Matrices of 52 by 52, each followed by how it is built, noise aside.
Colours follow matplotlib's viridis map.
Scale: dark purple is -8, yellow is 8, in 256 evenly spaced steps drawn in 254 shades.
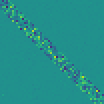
banded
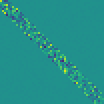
banded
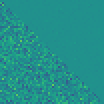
lower triangular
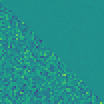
lower triangular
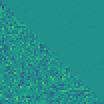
lower triangular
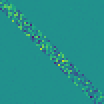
banded
